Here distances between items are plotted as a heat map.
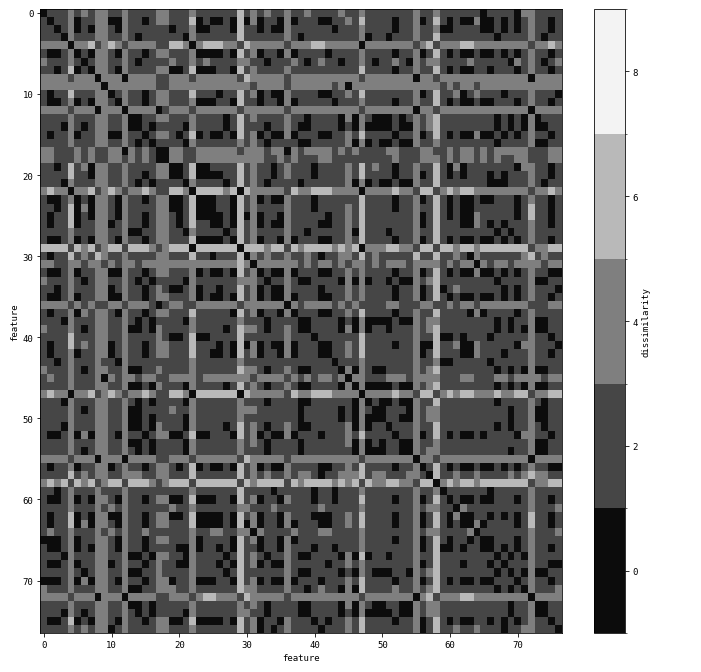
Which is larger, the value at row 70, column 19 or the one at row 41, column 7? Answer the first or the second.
the second
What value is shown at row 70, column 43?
2
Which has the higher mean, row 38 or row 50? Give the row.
50
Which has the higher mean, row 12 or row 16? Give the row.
12
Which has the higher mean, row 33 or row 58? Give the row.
58
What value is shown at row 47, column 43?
4
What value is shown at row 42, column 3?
2
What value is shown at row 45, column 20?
4
